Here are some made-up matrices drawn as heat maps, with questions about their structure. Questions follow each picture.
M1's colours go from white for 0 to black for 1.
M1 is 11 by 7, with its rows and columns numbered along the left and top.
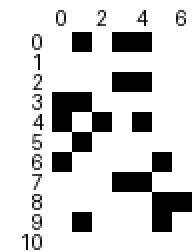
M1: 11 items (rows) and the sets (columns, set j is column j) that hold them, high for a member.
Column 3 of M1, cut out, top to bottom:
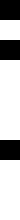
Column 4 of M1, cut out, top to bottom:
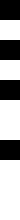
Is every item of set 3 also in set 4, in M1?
yes
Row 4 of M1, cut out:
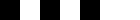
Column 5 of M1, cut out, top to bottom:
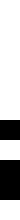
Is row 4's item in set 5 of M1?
no
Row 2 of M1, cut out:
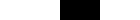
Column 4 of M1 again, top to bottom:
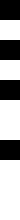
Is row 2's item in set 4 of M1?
yes
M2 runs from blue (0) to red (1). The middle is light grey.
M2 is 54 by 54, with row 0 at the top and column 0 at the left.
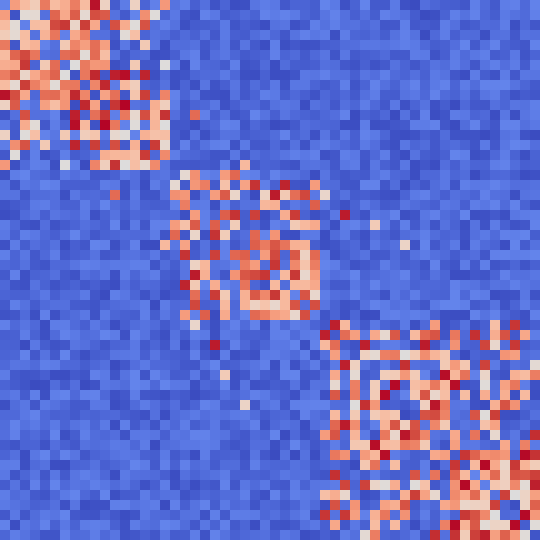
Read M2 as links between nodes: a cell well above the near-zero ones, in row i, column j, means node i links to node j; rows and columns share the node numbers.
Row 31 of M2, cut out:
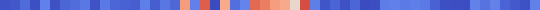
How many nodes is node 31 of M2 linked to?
9
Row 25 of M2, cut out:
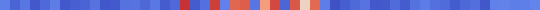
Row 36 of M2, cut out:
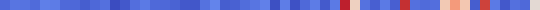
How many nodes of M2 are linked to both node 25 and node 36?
0
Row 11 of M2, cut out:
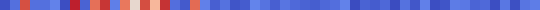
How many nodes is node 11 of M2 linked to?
10
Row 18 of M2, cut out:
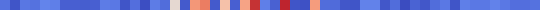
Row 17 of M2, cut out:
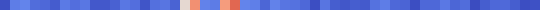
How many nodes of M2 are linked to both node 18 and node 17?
2
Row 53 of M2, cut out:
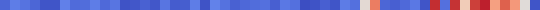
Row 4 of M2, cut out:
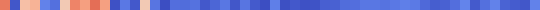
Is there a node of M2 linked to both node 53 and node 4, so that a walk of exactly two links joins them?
no
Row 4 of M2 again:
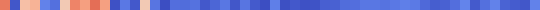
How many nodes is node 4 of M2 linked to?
9
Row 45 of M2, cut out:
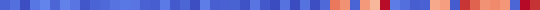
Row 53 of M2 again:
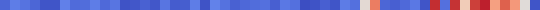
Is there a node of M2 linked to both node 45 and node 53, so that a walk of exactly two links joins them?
yes
